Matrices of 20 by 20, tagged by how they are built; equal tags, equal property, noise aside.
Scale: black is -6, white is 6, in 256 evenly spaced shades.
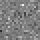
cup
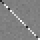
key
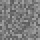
cup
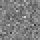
cup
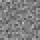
cup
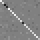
key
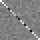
key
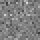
cup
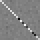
key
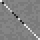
key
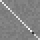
key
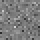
cup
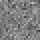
cup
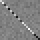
key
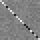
key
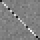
key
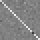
key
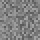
cup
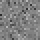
cup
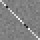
key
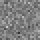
cup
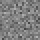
cup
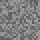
cup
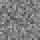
cup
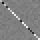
key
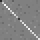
key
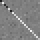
key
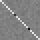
key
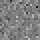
cup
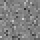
cup
